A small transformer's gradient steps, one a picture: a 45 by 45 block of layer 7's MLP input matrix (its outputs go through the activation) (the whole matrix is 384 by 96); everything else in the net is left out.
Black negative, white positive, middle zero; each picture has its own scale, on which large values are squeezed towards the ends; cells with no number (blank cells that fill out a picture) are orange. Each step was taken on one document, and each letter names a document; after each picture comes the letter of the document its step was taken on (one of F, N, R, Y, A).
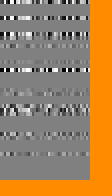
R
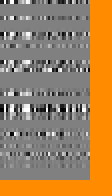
R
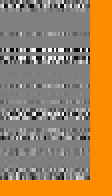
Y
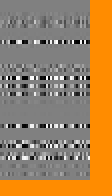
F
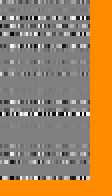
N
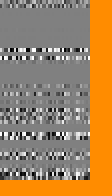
Y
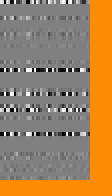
R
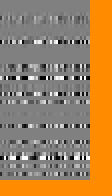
F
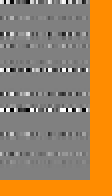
R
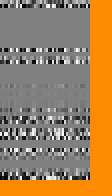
Y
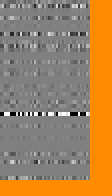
N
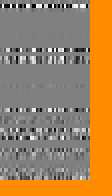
Y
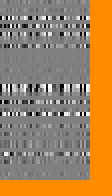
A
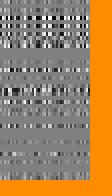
A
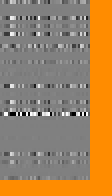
N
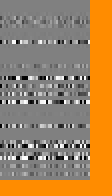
F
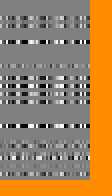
F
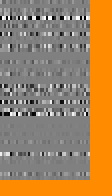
A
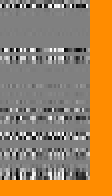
Y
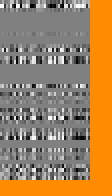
Y
